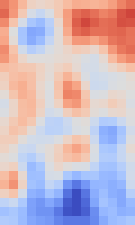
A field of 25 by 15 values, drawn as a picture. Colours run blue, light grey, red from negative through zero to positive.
The field is mottled with small blotches. The ninth with the highest average is the top right. The ninth with the lowest average is the bottom middle. There are no lone odd cells. There is an overall slope up to the top. The histogram is bell-shaped.
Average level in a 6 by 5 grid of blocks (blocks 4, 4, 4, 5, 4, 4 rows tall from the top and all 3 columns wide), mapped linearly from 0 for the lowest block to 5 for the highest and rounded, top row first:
4 2 4 5 5
3 2 3 3 4
3 3 4 3 3
3 3 3 2 2
3 2 2 2 2
2 1 0 1 1
